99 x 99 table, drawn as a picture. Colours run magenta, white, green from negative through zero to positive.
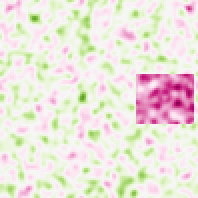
The ninth with the lowest average is the middle right. An odd patch, lower than its surroundings, sits in the middle right. The middle right is the roughest part. The texture is blotchy.
